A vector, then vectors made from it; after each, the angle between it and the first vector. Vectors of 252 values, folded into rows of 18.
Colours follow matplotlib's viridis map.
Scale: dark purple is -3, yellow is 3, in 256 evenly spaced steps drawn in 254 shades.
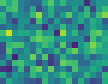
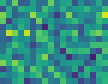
partly aligned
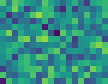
partly aligned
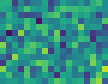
partly opposed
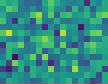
nearly parallel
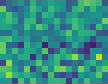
partly opposed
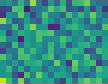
orthogonal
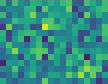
orthogonal
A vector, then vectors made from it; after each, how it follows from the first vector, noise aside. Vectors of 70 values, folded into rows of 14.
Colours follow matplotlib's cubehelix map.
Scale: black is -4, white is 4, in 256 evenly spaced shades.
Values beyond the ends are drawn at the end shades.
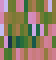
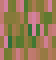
shrunk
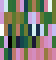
scaled up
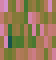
shrunk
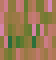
shrunk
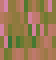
shrunk
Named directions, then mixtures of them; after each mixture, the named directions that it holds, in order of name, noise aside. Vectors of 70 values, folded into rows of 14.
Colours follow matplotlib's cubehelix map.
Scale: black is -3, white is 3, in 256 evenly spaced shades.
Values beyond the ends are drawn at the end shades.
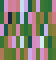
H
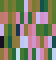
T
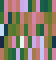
H, T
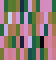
H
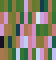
T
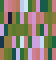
H, T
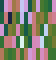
H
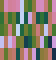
H, T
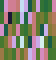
H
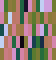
H, T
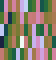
H, T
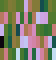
T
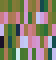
T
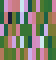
H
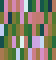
H, T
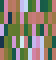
H, T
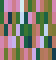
H, T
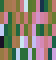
H, T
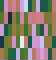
H, T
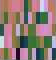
T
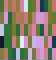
H, T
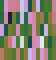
H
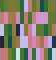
T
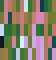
H, T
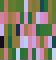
T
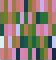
T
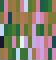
H, T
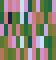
H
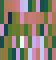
H, T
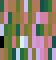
H, T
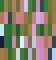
H, T
